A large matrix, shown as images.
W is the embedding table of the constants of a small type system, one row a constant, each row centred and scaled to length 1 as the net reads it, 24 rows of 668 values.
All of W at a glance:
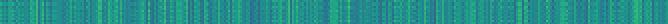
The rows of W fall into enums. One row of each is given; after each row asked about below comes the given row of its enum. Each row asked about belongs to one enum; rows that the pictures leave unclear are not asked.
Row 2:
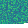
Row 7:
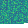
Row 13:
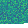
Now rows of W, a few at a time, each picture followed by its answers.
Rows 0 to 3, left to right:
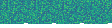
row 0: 7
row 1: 7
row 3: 13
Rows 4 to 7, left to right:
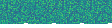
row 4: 2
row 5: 13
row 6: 7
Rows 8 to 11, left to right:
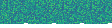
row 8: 7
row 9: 13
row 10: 2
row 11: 2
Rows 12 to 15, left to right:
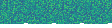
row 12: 7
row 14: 2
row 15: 13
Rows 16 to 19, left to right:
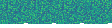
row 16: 2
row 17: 7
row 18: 2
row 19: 13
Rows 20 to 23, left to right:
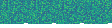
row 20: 7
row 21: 7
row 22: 2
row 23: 13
